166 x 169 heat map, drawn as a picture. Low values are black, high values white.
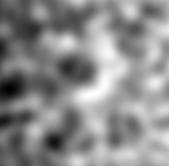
The texture varies smoothly and slowly. The field climbs toward the right. No lone cell stands out from its neighbours. No single row or column stands out from its neighbours.
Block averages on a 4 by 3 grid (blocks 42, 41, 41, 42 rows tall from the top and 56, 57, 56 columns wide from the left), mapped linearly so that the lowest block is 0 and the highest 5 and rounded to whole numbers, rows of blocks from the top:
0 3 3
1 4 5
0 5 5
1 3 5
